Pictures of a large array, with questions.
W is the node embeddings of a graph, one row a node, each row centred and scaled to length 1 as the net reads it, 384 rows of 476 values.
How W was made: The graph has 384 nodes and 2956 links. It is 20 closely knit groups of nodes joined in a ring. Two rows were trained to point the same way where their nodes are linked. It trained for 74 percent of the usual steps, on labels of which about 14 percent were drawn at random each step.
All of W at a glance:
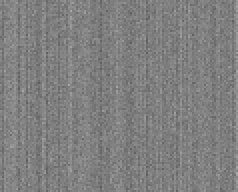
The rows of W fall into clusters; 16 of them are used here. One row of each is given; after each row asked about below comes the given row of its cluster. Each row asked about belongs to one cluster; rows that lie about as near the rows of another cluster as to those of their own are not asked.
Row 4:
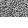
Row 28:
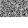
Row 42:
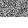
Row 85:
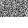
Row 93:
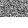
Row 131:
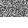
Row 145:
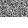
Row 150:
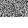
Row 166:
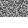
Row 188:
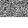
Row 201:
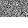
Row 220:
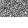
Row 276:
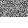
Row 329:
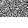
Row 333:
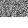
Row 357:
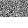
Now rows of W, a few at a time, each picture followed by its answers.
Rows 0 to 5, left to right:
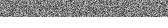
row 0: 357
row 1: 201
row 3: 93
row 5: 145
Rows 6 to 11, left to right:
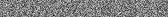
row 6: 188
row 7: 333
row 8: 150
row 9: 329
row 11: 329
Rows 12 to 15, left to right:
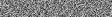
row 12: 201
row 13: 333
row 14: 333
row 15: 145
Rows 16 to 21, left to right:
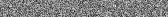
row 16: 131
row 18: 276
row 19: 42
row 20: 85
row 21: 28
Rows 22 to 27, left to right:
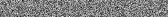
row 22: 85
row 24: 85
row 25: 333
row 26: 4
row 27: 166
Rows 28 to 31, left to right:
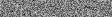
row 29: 357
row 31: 131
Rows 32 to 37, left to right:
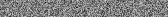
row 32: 145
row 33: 28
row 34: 276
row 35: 276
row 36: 220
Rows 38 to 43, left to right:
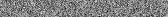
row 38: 201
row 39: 201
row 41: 145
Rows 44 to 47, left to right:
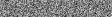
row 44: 357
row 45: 166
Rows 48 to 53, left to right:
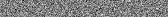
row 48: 220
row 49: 201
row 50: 333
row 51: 131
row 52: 166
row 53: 276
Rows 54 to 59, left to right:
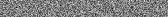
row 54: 188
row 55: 220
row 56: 85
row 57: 201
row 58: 329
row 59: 188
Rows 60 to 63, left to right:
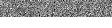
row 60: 131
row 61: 145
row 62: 42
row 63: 333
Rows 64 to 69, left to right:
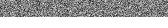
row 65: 166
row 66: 42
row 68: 145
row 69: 329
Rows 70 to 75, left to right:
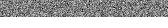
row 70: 166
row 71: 131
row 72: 42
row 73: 333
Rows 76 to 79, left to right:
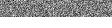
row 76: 333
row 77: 150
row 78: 150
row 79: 166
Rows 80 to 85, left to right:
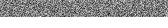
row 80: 4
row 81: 357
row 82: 357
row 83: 188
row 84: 150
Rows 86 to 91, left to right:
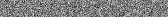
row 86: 357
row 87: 276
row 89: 4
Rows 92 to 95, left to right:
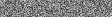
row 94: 276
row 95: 201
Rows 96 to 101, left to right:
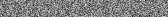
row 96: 333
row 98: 357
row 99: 166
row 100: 329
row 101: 220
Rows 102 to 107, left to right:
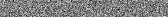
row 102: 220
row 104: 150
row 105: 166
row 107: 357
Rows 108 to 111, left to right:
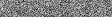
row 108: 329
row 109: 85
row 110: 220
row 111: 28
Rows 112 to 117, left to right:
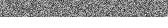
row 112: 201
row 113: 28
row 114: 42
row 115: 28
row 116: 85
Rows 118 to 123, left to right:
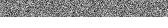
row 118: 220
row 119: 131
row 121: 201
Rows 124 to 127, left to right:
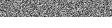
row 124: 220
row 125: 333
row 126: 188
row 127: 28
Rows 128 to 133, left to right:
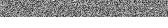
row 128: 201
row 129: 276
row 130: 150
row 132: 85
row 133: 276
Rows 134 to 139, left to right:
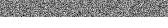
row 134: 357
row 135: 188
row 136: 188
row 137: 131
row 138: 329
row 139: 220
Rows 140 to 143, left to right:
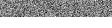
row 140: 150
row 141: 201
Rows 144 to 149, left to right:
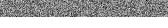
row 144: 276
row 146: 150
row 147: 357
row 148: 166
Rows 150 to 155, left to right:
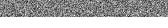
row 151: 28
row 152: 276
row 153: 357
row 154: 42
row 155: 201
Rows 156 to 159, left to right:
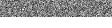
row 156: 201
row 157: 85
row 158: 85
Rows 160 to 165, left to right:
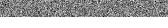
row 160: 28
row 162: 357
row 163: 276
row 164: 4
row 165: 166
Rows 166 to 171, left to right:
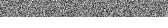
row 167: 329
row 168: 220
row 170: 150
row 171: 333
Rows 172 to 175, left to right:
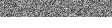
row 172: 42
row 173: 333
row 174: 131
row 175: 276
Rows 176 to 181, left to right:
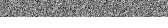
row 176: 28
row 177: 166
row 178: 28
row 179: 220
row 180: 28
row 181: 42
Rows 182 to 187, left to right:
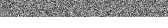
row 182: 220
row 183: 329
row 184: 4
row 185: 188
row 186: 276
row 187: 276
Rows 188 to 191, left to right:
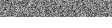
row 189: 329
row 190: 150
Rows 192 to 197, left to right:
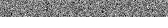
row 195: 85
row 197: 85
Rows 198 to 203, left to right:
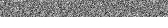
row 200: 333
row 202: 42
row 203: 166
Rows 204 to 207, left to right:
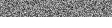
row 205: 85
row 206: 188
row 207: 166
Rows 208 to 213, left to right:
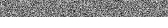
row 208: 85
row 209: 329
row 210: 150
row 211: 201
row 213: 188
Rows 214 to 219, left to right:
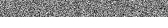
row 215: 145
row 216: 166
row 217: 220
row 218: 42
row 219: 201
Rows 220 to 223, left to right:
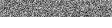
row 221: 276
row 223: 85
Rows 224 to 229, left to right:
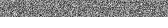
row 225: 93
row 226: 28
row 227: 131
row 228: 329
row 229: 188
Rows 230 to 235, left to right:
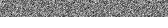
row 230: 28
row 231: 4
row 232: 357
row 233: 150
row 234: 357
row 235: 150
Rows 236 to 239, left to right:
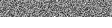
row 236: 4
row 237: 150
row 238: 131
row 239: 145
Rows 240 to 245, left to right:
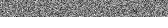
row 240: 333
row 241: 4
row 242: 188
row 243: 28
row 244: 93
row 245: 28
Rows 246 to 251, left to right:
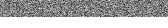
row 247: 188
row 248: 333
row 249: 85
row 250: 188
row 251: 201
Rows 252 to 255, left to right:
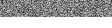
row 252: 201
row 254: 329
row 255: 4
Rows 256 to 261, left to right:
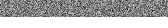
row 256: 333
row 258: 85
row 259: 329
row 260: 28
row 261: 131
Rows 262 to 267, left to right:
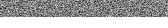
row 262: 166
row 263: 166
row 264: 188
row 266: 42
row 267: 145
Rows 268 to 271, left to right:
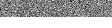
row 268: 329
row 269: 329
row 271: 220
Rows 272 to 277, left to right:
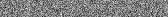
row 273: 201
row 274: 276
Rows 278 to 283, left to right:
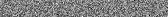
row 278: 145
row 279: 150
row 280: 145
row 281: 93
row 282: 93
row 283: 188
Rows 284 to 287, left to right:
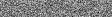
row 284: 4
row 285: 166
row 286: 357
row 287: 276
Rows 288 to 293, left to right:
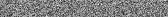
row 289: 166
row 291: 93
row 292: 93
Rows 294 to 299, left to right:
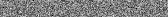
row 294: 131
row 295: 145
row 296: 357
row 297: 357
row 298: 166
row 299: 93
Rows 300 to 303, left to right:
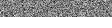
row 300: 93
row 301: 220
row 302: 42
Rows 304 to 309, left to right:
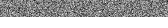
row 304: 131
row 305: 329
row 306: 329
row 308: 333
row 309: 166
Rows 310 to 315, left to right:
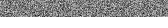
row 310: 201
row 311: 150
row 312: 28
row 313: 131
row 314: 4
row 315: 28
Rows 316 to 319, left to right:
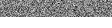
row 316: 85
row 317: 329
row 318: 329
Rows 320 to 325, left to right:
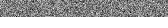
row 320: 276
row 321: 28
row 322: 329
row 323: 333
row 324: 85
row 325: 150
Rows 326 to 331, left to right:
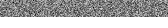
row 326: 145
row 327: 28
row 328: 329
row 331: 4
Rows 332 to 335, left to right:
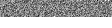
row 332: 150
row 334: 333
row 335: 333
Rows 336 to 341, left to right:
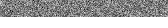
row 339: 4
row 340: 201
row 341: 166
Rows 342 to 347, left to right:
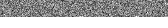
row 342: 201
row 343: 93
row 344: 357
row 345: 166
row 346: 145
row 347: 150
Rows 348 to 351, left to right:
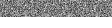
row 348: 42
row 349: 357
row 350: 333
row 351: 333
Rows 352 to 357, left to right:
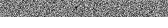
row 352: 220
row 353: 333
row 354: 329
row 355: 4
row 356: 4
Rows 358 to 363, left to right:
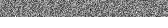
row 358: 28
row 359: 28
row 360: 28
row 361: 150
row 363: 42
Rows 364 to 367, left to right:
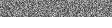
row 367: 131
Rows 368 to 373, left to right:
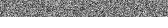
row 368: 276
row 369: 42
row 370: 329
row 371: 150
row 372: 145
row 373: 357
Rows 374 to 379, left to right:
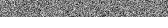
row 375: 4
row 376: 357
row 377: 150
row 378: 4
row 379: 276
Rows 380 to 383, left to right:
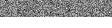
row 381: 28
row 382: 357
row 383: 131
